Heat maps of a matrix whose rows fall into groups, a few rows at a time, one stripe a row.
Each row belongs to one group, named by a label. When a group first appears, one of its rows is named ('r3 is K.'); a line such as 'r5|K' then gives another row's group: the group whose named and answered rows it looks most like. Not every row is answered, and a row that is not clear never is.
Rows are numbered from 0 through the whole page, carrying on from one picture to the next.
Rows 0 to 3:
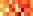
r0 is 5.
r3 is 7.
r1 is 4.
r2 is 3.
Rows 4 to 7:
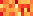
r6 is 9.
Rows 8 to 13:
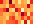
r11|3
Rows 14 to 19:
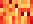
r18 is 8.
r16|4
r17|9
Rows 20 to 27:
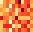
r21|5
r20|7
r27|5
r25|5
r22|3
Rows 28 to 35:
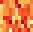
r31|4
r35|5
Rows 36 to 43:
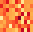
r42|5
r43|9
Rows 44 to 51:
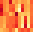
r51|4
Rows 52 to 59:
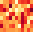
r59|9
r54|8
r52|4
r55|3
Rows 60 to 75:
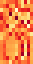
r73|9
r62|4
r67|8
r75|5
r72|9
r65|9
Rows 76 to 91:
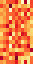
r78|5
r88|8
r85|5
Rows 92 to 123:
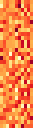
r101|7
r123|3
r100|4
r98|7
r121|8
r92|7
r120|9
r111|7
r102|9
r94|9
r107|8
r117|7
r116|4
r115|9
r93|7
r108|5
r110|3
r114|4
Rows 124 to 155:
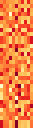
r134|8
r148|4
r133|8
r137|9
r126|9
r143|4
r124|9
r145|7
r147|7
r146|5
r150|8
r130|4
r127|5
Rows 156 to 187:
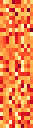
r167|9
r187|3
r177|9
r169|4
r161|5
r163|8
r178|8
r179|3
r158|3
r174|4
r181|8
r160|3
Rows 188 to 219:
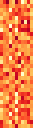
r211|4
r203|7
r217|4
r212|3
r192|4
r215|4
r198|5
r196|8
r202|5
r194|5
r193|9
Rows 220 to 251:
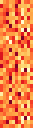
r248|9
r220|7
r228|9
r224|9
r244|5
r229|3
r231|9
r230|5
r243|7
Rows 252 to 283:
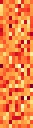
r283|5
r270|9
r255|7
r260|8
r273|8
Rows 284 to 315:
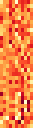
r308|3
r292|4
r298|9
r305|9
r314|7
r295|8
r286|3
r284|4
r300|3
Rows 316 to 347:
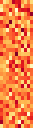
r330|5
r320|7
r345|8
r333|3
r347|7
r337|9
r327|9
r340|3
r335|4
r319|8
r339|5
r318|4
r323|3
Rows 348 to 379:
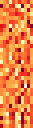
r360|7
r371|3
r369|9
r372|7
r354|8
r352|9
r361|5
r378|3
